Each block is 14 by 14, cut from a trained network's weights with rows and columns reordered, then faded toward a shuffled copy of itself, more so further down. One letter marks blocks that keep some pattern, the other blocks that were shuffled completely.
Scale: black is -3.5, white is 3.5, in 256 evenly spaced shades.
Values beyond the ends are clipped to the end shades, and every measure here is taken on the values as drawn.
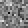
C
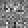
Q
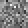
C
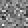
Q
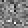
Q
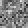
C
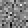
C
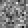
C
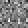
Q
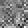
Q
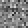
C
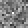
C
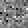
C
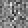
Q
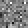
C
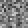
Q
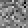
Q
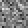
Q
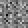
Q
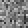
C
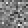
C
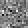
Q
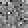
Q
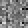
Q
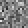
C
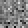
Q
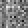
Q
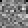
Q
